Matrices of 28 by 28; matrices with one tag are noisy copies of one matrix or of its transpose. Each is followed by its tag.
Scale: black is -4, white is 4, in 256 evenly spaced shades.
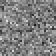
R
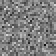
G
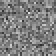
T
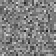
G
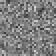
G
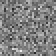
T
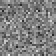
T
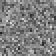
R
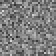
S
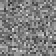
T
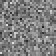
S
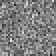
S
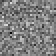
S
